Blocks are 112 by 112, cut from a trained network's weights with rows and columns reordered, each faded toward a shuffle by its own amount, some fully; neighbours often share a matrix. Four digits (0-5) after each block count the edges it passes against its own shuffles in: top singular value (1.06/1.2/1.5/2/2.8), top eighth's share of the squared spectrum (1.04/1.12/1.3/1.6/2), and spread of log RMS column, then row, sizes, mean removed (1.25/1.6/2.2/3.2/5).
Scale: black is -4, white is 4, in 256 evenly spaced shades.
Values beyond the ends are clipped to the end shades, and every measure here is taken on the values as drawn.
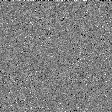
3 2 0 1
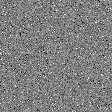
0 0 0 0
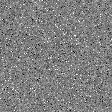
0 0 0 0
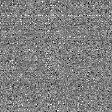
3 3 2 2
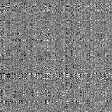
4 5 2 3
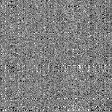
3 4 2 3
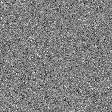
1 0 0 0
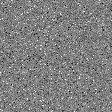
0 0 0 0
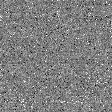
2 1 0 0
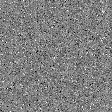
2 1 0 0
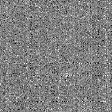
3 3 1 3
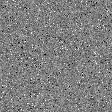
0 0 0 0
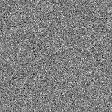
3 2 1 0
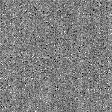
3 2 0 1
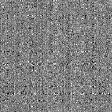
3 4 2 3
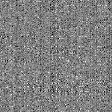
3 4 2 3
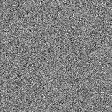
3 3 0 0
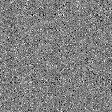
2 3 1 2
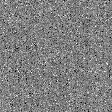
2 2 0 1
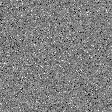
0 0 0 0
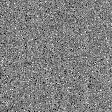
1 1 0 0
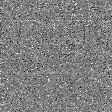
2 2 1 0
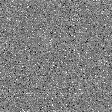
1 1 0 0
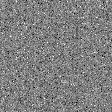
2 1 0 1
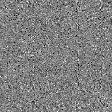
3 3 2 1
